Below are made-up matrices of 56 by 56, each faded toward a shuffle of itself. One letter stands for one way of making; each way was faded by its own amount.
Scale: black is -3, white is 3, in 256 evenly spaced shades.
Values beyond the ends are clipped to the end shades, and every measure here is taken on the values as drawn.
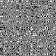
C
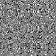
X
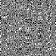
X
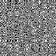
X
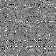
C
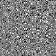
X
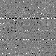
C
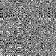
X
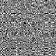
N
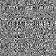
N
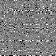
C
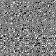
C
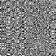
N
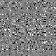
C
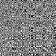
N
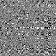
C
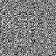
N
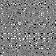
C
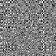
N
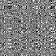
N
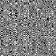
X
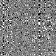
X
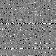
C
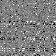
C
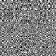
N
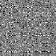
C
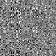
X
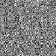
X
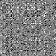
X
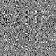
X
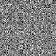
X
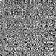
X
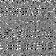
C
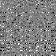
C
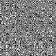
X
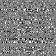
C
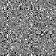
X
